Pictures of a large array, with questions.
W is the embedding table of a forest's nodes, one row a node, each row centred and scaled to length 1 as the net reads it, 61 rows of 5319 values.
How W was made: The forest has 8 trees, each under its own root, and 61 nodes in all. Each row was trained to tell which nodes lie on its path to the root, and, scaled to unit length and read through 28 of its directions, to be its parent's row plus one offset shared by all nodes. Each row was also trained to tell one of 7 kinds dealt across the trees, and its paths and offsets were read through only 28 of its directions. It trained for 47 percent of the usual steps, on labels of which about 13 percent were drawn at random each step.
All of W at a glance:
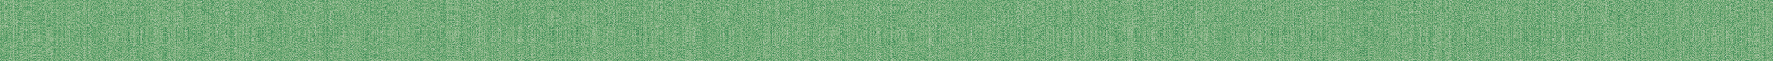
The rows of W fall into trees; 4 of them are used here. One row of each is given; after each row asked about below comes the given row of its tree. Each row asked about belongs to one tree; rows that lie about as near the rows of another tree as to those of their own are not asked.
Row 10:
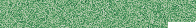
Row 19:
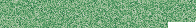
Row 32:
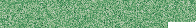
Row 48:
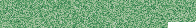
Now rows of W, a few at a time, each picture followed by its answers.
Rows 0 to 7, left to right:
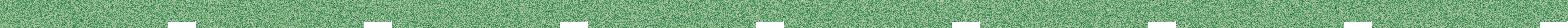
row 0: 48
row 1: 10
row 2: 10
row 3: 32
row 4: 19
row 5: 10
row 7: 32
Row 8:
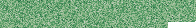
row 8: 48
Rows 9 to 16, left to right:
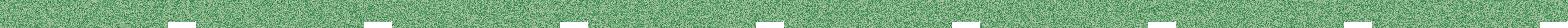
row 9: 32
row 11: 19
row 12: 19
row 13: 19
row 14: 10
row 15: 19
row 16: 32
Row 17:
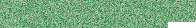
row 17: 10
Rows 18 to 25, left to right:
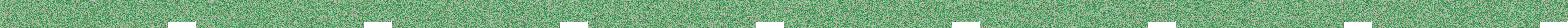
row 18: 32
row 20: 19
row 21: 32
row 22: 10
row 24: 19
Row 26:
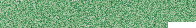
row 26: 10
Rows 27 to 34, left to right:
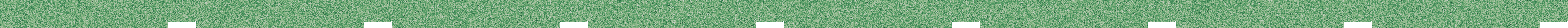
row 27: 48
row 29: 19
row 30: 48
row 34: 48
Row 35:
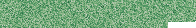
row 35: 48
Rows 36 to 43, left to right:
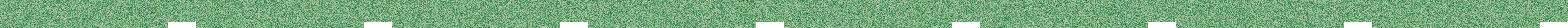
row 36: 32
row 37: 48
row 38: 32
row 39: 48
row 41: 48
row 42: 19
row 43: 48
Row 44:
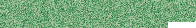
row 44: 10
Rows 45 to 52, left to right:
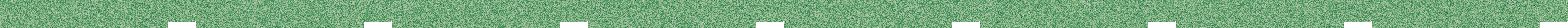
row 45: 32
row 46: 19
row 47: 10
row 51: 10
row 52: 48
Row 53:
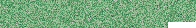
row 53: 19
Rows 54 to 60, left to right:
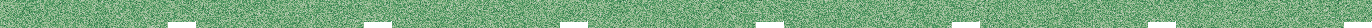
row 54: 48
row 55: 48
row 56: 19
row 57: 48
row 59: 32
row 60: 48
